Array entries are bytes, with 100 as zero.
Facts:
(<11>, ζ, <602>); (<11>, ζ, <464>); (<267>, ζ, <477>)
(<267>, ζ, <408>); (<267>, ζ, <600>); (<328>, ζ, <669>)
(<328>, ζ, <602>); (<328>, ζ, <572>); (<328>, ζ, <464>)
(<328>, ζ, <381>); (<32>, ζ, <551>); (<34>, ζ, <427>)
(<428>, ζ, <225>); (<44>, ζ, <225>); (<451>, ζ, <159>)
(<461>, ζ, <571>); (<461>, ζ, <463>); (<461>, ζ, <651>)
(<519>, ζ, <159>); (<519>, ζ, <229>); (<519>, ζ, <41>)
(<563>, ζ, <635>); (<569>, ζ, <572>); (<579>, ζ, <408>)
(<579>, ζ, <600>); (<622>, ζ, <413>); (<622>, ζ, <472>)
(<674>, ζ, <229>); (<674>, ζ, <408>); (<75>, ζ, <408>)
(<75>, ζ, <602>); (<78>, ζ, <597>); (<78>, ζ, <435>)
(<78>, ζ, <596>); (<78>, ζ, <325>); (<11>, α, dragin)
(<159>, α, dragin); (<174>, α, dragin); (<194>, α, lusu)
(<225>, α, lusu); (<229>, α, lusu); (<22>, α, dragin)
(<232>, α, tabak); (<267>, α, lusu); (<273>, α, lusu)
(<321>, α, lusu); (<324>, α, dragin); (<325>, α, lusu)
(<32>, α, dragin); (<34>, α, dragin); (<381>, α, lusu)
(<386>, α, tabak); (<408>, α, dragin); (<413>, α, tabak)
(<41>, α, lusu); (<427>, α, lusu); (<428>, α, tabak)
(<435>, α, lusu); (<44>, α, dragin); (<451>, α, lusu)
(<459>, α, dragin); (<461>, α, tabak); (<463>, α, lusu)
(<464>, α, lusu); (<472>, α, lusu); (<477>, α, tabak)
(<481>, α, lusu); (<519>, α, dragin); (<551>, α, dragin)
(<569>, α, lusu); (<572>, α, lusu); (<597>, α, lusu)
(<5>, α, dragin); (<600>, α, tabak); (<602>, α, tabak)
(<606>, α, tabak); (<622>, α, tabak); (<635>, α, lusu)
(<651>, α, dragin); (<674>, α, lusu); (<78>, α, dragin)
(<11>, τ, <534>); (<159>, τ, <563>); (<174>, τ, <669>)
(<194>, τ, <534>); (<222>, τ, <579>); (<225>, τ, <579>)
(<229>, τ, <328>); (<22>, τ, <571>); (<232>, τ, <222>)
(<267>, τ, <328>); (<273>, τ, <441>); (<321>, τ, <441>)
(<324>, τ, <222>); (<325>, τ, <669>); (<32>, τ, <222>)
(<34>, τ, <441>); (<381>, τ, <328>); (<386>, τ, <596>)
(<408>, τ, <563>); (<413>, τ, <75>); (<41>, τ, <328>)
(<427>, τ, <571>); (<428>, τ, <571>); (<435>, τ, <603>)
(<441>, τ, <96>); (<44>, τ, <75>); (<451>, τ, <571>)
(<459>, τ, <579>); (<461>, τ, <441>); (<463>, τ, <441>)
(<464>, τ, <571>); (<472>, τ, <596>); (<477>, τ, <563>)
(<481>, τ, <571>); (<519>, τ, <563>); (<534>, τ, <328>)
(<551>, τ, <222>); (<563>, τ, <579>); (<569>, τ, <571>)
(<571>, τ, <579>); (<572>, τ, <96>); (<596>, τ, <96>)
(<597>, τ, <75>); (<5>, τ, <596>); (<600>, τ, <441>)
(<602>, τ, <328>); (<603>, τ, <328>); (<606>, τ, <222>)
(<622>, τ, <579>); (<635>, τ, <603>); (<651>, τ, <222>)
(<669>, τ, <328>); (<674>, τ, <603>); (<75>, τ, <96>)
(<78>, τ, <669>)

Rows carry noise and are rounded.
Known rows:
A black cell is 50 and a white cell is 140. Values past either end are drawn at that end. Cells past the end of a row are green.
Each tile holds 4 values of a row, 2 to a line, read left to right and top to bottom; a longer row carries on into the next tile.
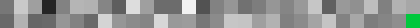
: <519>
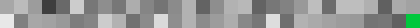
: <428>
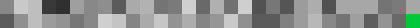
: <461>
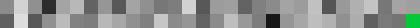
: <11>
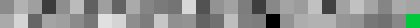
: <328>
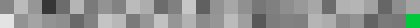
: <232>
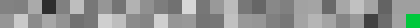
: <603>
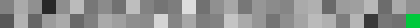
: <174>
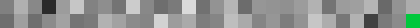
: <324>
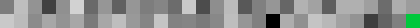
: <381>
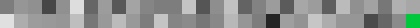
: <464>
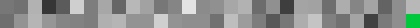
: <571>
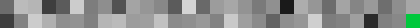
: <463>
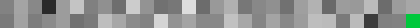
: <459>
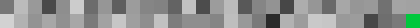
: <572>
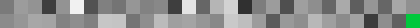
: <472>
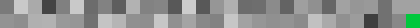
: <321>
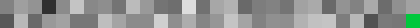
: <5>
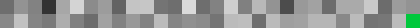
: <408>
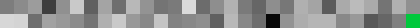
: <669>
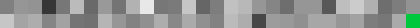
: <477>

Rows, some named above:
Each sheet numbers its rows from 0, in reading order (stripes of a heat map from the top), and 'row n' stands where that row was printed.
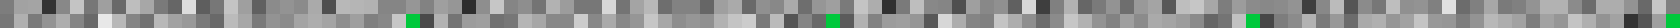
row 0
<579>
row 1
<5>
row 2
<674>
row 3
<325>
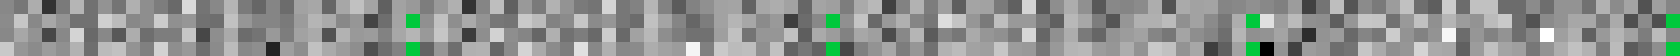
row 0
<603>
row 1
<534>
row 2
<75>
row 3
<413>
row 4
<569>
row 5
<44>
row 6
<597>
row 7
<78>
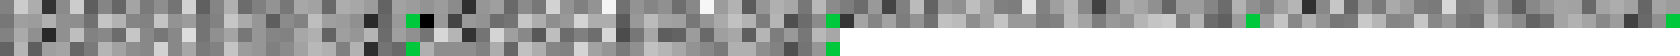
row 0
<194>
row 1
<78>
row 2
<596>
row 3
<534>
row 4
<174>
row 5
<451>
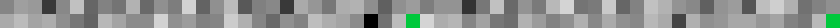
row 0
<635>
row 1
<477>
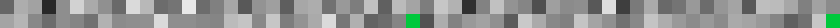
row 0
<159>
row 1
<674>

